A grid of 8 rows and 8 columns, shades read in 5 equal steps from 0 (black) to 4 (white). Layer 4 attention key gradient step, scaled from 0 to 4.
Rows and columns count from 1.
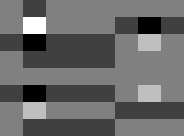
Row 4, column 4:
1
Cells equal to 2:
35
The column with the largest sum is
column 7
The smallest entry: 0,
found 3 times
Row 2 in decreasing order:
4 2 2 2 2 1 1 0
